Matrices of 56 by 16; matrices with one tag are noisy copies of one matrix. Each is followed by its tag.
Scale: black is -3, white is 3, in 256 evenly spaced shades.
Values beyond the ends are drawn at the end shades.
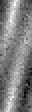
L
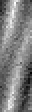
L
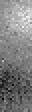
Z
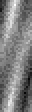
L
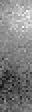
Z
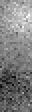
Z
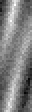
L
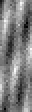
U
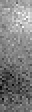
Z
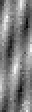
U
